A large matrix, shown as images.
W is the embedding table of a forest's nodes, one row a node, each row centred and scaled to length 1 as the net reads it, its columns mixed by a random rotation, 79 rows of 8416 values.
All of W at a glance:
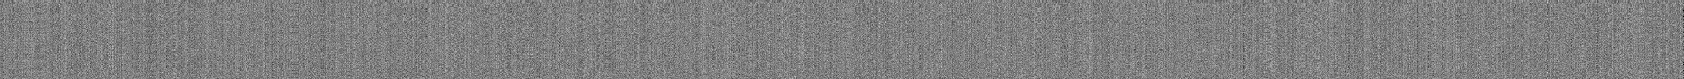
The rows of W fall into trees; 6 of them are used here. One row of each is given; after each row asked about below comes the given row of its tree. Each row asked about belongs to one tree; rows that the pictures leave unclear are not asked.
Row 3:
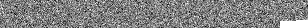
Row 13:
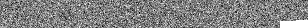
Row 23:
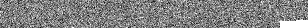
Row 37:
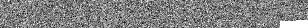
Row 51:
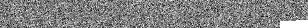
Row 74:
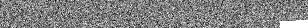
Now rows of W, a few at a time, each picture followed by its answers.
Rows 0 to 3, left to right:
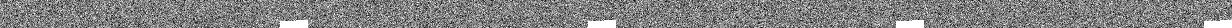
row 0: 37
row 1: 37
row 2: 37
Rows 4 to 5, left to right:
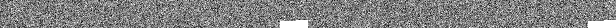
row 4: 51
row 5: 51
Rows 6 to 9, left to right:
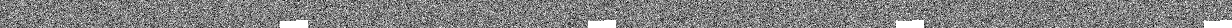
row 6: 51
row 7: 13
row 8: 23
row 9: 23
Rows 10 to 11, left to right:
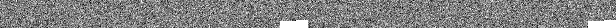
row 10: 3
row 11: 23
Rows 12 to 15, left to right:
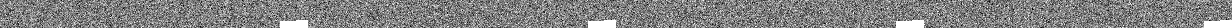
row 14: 13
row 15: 37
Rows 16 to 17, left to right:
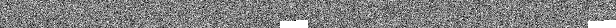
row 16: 3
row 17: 23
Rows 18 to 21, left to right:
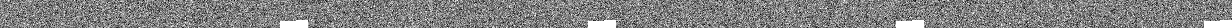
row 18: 37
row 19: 37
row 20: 51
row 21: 13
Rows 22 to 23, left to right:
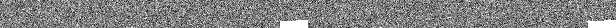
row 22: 13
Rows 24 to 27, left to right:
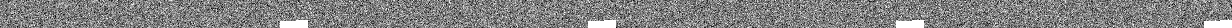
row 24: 51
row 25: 3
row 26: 23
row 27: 3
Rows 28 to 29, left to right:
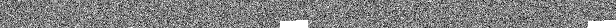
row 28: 13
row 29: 37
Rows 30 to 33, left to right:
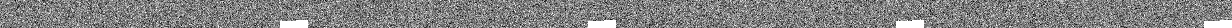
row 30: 13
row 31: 37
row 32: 3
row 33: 51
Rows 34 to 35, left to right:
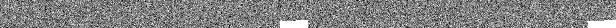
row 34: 23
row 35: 74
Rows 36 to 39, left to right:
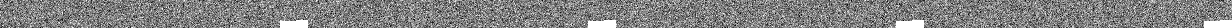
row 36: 23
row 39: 51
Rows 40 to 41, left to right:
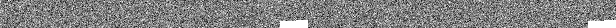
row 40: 37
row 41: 3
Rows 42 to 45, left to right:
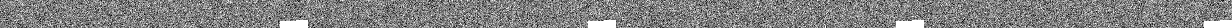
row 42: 51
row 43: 23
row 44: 3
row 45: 51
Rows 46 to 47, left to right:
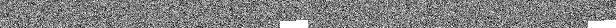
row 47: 13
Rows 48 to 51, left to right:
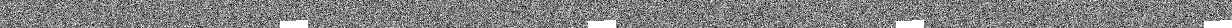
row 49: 74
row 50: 74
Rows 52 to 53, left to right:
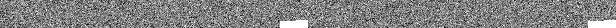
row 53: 23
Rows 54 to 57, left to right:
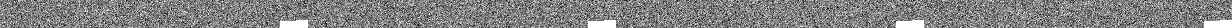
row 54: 13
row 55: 51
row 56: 51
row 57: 13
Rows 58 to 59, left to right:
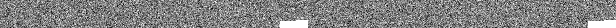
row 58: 51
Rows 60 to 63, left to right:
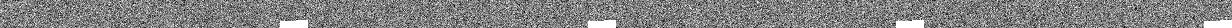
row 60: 37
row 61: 23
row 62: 3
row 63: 51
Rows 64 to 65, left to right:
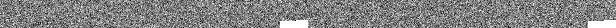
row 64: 3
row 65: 51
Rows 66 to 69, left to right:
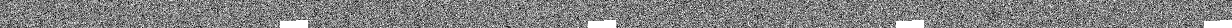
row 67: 51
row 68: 74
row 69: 13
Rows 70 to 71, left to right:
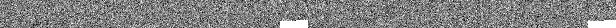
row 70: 3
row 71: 23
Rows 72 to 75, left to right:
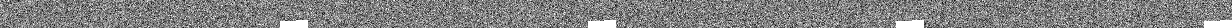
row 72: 37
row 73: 3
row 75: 23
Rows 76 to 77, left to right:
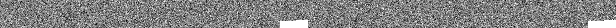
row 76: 13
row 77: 3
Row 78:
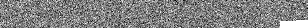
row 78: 37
